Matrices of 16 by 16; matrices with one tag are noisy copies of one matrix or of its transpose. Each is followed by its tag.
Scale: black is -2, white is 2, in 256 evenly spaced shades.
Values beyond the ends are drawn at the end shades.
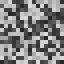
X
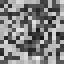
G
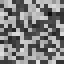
X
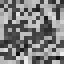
G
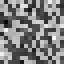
X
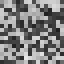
X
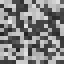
X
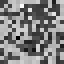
G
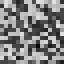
X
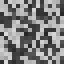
X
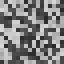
X
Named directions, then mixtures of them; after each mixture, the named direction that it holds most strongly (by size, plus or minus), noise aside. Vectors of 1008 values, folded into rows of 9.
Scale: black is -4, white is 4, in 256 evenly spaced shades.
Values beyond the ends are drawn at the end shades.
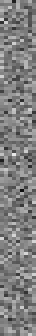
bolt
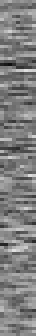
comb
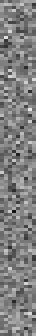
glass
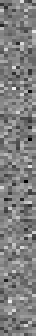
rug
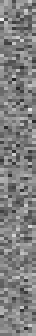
bolt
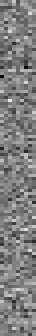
bolt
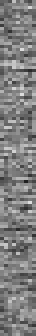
comb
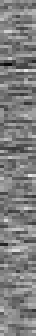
comb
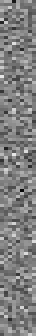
bolt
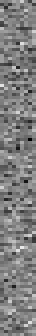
rug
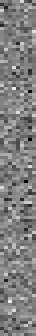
rug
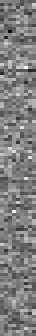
glass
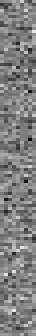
rug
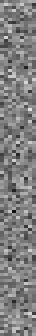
glass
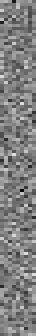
bolt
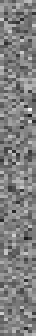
glass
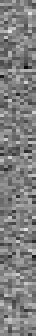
bolt
